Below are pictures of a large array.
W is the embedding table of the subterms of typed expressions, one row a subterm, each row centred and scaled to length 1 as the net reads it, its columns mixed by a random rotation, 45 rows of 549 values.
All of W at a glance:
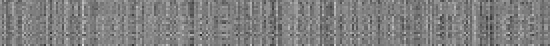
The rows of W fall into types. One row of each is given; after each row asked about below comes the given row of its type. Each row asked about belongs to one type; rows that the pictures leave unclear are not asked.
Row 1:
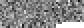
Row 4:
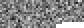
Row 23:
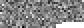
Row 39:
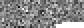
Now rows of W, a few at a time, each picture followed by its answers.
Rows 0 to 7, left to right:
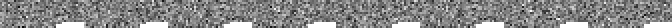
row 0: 23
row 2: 39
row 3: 39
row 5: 39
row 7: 4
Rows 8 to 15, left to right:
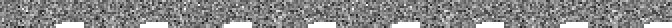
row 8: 39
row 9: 4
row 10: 39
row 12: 39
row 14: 4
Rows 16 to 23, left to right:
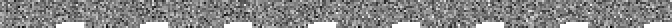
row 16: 23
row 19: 1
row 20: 23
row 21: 1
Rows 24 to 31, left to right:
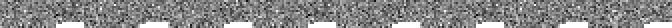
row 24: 1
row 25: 39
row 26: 1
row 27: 1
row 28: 1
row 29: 1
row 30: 39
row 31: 4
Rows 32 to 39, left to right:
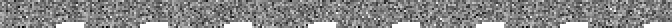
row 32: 23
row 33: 23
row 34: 1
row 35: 1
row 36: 23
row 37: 4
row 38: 23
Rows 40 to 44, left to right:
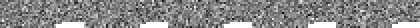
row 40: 39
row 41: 1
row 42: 39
